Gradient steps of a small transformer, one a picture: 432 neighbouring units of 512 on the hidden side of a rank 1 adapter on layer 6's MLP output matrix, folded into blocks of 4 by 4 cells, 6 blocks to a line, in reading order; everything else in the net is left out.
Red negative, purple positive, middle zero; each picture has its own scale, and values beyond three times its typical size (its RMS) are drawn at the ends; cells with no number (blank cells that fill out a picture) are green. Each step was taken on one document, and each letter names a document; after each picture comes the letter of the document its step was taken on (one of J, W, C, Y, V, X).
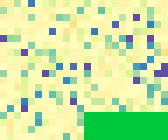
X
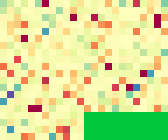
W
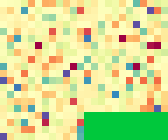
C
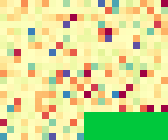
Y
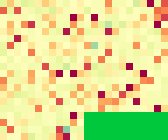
W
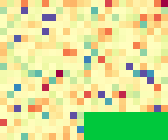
Y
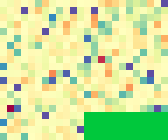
C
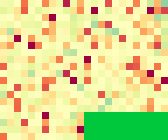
Y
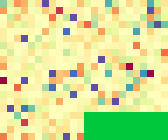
W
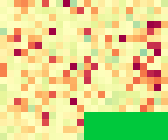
Y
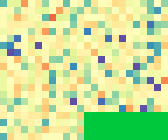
C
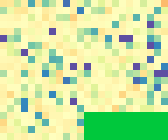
X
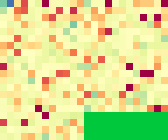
W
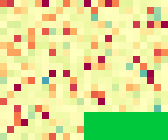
C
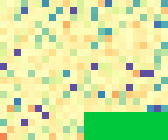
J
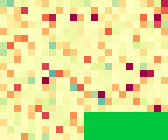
W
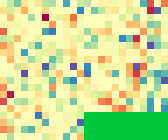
X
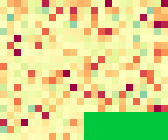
J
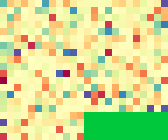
J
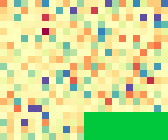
J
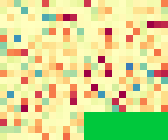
X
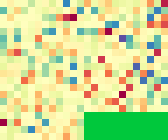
X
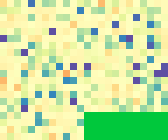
X
